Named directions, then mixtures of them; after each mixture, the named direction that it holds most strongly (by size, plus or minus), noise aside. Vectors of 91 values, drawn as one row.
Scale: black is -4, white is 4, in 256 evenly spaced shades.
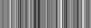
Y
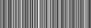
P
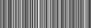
P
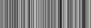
Y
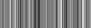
Y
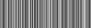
P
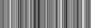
Y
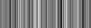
Y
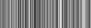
Y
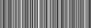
P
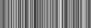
Y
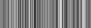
Y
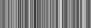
Y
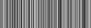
P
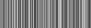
P
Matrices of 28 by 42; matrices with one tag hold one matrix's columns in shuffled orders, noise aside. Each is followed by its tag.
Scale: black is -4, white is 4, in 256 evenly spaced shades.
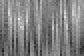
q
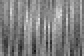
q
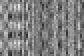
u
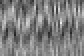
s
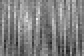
q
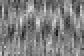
s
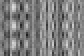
u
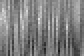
q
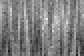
q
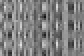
u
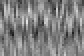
s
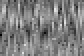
s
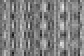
u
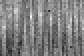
q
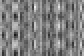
u
